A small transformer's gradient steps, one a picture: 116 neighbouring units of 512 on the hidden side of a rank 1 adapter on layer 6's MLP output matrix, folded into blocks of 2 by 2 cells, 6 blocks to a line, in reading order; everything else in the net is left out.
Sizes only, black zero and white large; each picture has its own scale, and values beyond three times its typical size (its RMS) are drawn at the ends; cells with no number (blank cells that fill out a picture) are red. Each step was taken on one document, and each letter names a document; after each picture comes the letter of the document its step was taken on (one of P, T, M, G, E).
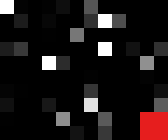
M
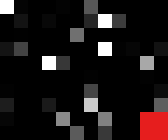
M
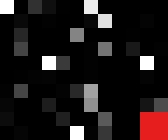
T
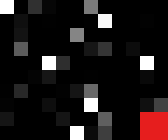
T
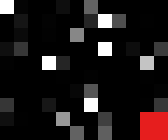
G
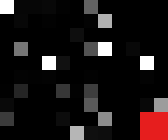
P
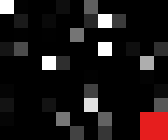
M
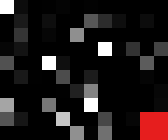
G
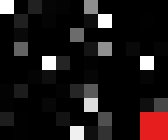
T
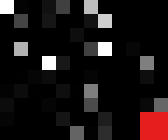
P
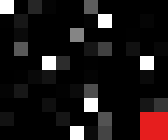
T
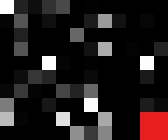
P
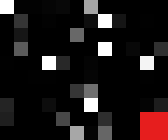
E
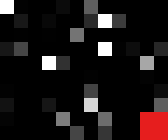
M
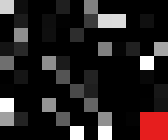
G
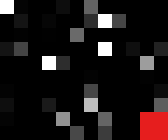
M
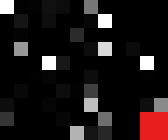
P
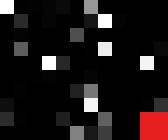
E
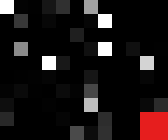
P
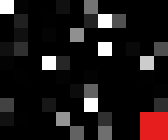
G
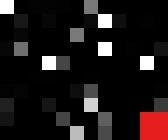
M
